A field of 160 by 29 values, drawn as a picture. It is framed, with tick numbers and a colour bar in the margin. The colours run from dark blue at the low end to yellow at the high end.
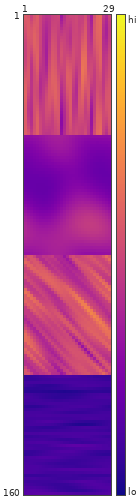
The table splits into 4 rows of 1 panel. Panel 1,1: middling, streaked downward. Panel 2,1: low, smooth. Panel 3,1: middling, slanting down to the right. Panel 4,1: very low, streaked across, faint in contrast.
